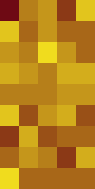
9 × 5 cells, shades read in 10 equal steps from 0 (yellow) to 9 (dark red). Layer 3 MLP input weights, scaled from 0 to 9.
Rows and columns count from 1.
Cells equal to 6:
3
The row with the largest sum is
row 7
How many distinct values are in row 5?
2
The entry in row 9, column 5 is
5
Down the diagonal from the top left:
9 5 0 2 3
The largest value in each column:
9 6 6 7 6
